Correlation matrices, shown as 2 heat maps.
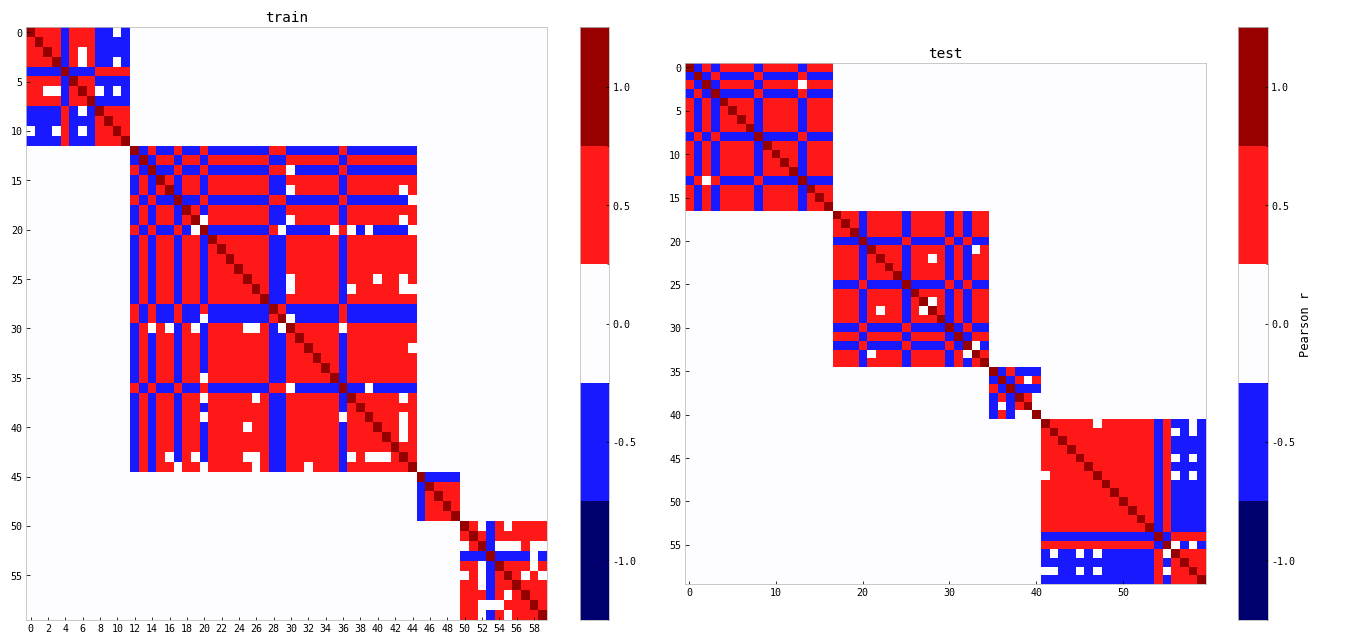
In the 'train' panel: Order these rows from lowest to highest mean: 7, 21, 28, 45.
28, 45, 7, 21
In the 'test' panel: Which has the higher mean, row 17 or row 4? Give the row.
17
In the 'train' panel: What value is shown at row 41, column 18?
0.5
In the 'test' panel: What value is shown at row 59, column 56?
0.5
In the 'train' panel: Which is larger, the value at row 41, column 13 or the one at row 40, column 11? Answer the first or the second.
the first
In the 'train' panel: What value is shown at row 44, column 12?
-0.5
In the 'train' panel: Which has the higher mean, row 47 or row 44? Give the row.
44
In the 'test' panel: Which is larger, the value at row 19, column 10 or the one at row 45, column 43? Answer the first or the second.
the second
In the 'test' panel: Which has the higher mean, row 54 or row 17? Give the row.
17
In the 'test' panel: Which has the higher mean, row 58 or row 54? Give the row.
58
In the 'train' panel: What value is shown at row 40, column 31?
0.5
